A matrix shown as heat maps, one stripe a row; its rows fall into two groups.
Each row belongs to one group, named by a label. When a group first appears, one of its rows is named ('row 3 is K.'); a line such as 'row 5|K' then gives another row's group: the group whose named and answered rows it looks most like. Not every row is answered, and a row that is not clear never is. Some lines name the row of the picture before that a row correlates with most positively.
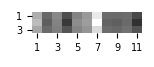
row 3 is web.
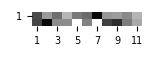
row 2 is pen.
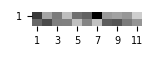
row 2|pen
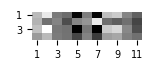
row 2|web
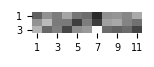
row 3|web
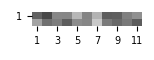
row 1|pen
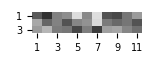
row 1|pen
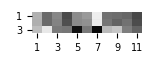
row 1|web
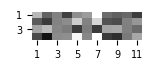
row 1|web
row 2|pen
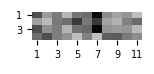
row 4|pen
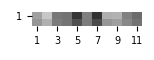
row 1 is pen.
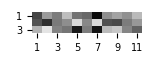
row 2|pen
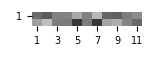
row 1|pen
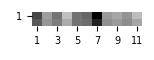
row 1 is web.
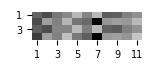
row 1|pen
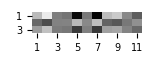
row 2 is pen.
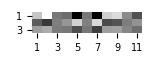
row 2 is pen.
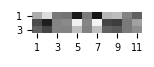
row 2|pen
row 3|pen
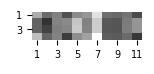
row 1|web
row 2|pen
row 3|pen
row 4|web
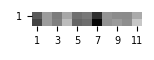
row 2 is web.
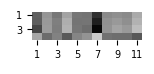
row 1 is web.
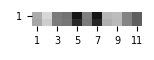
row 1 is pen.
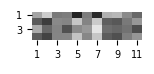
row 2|pen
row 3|web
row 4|pen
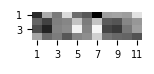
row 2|pen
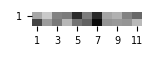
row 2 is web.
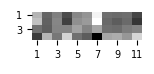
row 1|web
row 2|web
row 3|pen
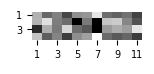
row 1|web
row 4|web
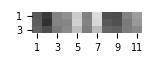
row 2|pen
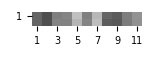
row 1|pen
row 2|pen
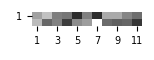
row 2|web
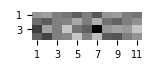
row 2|pen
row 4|pen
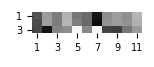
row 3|pen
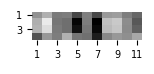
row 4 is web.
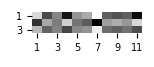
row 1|web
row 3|web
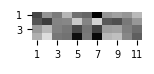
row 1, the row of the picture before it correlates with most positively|2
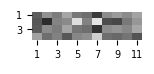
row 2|pen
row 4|web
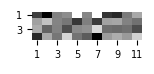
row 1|pen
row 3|web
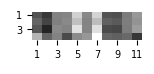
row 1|pen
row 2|pen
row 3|pen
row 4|web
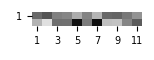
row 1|pen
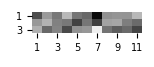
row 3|web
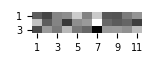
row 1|pen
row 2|web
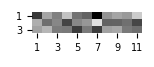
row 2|web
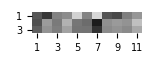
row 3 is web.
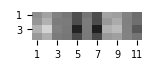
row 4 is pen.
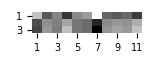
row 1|web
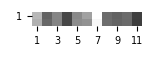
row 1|web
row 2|web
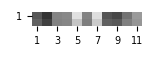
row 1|pen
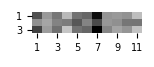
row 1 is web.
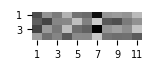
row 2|pen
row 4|web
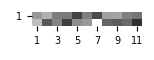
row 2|web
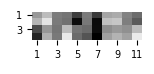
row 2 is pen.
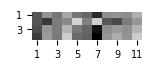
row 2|pen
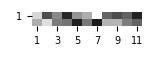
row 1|web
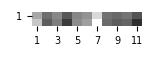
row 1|web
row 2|web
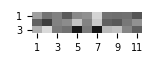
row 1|web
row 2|pen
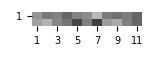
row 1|web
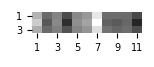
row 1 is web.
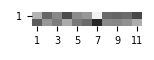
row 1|web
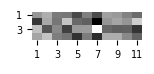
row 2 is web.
